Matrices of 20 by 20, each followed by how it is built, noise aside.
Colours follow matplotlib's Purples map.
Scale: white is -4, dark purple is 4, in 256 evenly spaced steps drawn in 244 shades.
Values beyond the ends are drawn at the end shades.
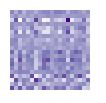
low rank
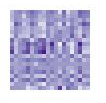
low rank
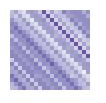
Toeplitz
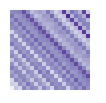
Toeplitz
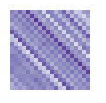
Toeplitz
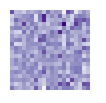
low rank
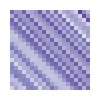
Toeplitz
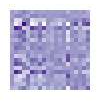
low rank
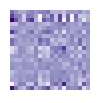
low rank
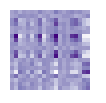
low rank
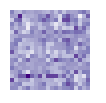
low rank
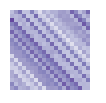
Toeplitz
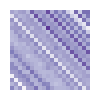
Toeplitz
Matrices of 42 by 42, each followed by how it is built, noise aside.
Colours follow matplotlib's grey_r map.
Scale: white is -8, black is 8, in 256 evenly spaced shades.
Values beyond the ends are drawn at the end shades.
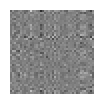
low rank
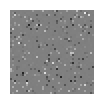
sparse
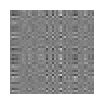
low rank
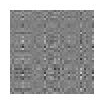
low rank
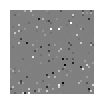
sparse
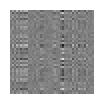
low rank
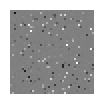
sparse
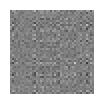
low rank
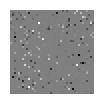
sparse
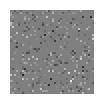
sparse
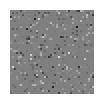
sparse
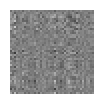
low rank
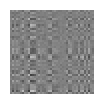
low rank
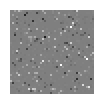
sparse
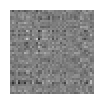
low rank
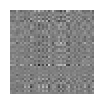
low rank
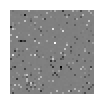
sparse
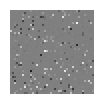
sparse
